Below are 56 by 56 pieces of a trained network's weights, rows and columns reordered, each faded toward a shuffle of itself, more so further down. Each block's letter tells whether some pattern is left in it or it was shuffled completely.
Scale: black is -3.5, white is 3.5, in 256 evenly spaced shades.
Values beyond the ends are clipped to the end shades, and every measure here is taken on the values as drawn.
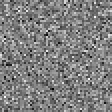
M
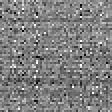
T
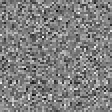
T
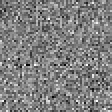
T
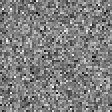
M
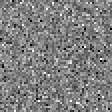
M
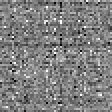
T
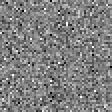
M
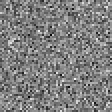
M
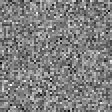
M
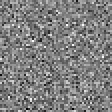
T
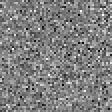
M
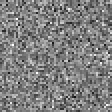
T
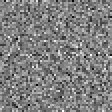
T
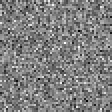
M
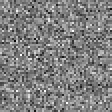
T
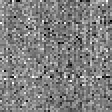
T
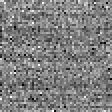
T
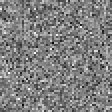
M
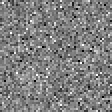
M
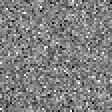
M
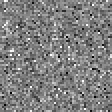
M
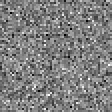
M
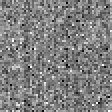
T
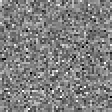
T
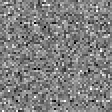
T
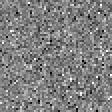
M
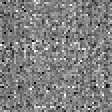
T
